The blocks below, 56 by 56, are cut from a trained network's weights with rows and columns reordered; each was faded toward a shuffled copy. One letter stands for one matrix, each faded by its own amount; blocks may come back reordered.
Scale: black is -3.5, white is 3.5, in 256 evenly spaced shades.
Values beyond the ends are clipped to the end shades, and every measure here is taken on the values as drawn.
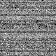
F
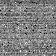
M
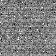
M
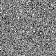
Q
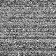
F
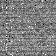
M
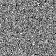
Q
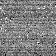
M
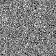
Q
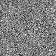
Q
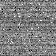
M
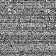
F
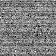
F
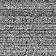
F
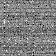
M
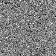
Q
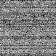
F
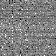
M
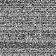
F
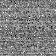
M
